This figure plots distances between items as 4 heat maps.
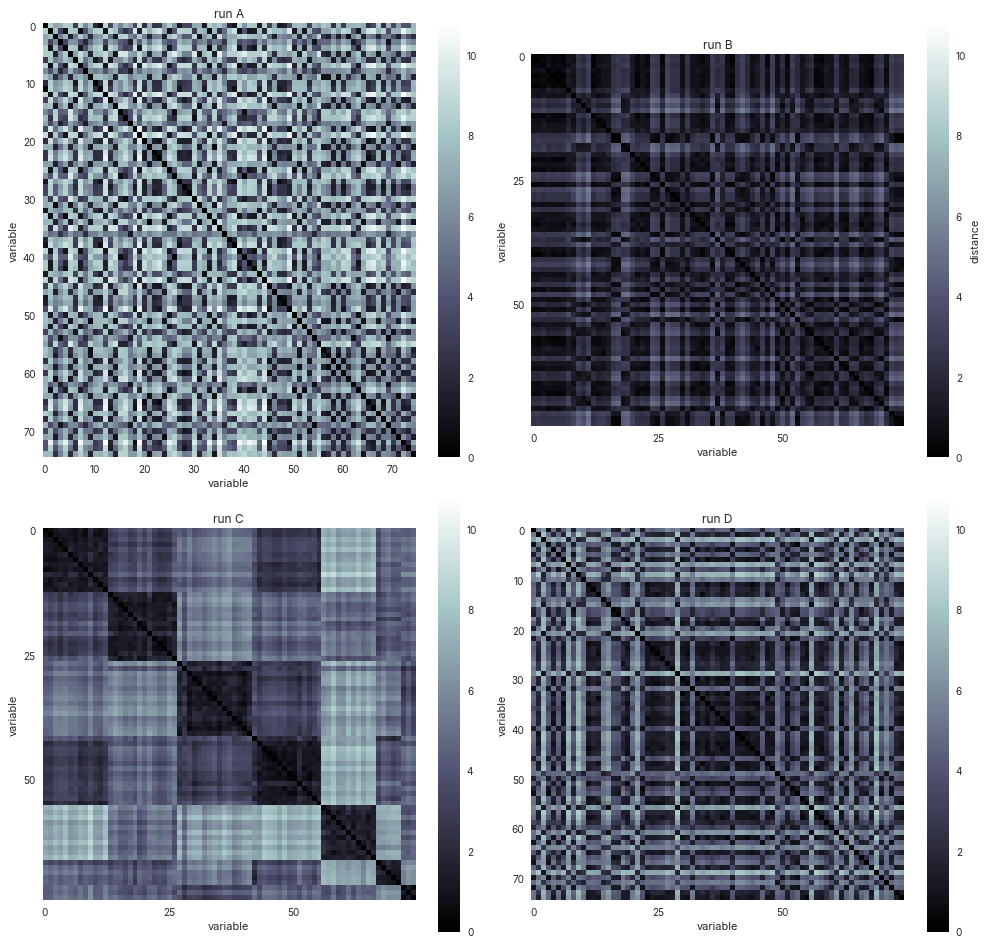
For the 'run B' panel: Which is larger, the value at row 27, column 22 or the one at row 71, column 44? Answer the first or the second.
the first
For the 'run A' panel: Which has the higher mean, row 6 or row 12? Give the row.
12
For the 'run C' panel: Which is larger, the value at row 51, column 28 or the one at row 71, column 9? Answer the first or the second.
the second
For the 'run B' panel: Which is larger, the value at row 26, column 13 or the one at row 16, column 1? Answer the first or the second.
the second
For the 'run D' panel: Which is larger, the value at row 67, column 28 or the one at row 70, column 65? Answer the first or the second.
the first
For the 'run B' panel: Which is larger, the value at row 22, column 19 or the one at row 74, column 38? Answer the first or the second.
the first
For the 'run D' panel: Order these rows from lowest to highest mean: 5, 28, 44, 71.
44, 28, 5, 71
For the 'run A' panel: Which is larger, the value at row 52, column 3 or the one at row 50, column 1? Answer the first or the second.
the first
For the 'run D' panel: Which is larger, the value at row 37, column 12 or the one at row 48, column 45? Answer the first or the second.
the first
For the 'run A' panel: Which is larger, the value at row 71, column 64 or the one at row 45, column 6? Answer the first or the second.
the second
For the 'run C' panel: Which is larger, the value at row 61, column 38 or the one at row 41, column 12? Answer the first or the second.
the first
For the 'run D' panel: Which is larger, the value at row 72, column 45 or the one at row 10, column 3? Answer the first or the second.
the second
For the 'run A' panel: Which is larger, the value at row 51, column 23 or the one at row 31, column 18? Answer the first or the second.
the first
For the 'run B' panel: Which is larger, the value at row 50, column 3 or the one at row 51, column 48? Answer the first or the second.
the second
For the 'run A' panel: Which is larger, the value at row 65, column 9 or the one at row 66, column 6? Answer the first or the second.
the first
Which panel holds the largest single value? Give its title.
run A
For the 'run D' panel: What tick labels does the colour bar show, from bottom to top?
0, 2, 4, 6, 8, 10
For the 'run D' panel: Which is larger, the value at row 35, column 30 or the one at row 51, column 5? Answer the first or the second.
the second
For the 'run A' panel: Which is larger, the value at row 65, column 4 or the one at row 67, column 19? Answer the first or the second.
the first
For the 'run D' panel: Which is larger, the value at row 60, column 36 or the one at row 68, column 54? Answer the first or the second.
the first
